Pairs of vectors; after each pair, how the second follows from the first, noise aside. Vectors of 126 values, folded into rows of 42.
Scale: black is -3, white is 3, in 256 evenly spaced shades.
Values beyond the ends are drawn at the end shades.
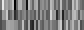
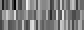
sign-scrambled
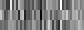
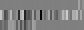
partly zeroed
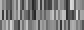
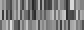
copied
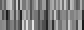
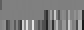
partly zeroed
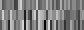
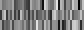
wrapped around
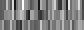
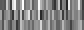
sign-scrambled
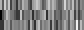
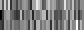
copied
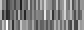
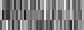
copied
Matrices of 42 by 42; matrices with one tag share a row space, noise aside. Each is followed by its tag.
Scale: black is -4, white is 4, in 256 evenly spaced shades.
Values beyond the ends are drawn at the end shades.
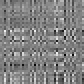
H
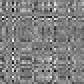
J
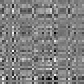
J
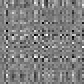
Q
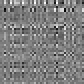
H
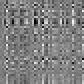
Q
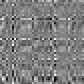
J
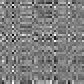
J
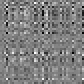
Q
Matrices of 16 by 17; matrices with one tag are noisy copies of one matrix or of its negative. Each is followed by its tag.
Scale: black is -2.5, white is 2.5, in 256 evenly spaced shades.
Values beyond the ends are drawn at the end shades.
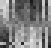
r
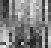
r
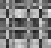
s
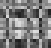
s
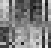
r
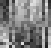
r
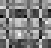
s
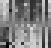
r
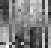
r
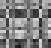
s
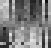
r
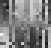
r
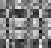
s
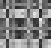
s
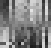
r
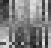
r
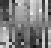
r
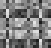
s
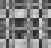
s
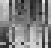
r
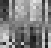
r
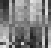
r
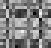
s
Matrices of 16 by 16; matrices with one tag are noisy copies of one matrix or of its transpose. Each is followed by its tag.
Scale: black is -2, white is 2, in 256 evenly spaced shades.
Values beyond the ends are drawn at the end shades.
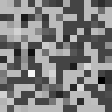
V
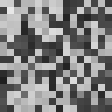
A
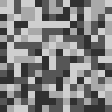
V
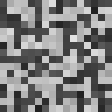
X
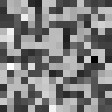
X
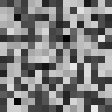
X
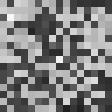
A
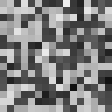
V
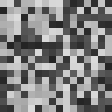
A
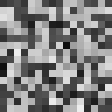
X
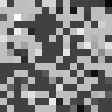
A
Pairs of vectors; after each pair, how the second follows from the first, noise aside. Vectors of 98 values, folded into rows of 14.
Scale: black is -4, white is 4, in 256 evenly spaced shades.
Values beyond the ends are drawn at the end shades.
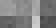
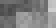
wrapped around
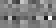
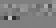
partly zeroed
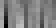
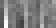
negated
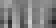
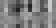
wrapped around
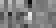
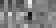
negated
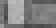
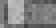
copied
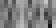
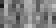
wrapped around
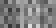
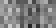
negated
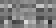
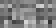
copied
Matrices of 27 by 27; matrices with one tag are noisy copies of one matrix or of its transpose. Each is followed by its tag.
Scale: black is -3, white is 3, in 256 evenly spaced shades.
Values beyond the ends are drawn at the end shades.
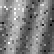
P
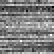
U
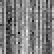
U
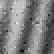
P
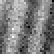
P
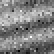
P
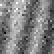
P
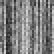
U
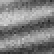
P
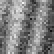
P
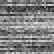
U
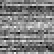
U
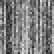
U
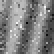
P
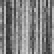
U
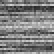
U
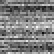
U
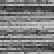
U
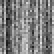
U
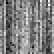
U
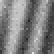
P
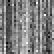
U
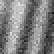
P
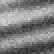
P
